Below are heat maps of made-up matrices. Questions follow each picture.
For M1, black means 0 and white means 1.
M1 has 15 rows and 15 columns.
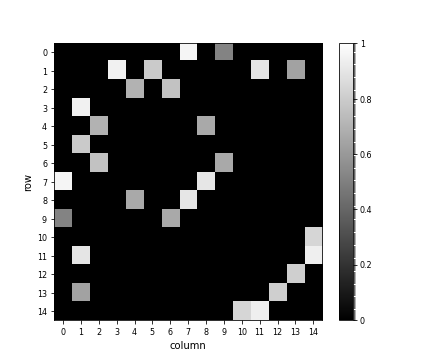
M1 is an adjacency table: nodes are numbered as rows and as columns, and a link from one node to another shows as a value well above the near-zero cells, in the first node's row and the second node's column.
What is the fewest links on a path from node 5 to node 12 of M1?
3
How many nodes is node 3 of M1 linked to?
1
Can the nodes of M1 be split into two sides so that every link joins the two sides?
no
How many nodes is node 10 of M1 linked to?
1
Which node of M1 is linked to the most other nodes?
node 1
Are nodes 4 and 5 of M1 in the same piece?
no
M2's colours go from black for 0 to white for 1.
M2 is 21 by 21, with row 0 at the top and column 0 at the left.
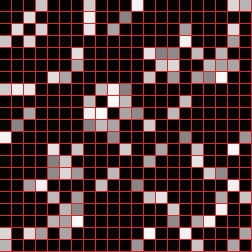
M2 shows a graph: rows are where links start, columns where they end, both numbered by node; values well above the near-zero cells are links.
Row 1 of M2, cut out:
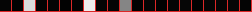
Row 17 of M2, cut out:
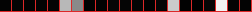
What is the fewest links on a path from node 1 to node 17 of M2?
4
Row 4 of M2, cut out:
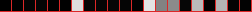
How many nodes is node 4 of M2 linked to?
6
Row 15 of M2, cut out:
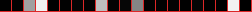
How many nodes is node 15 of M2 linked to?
5
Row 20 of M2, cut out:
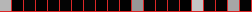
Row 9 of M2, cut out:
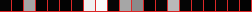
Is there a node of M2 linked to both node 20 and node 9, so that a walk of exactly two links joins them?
yes
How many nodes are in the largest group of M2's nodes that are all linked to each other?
5
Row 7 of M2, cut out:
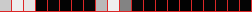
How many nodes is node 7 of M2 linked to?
6
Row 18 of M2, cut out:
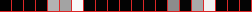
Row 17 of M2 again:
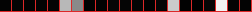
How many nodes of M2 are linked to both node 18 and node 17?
3
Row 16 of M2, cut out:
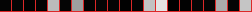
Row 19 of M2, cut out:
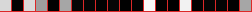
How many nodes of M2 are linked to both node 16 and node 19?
2
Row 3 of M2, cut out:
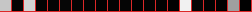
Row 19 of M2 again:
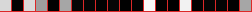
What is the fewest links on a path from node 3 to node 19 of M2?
1
